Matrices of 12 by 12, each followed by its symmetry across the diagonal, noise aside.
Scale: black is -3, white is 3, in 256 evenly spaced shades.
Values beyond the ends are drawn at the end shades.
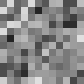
symmetric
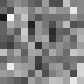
neither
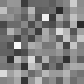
symmetric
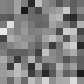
antisymmetric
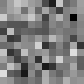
neither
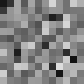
symmetric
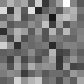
neither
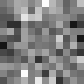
antisymmetric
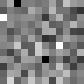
antisymmetric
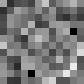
symmetric
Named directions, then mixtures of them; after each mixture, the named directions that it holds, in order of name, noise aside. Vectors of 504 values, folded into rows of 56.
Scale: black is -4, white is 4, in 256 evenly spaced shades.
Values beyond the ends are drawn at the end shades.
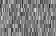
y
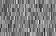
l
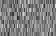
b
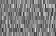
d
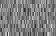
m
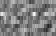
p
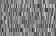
d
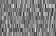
d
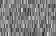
m, y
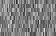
l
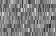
l, p, y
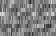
p, y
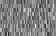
m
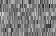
p, y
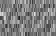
b, m, p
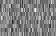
y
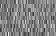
l, m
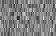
b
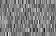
l, m, y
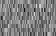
l, m, y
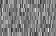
d, y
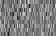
b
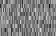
y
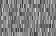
d, y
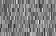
l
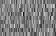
d, l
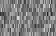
b, p, y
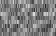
d, p
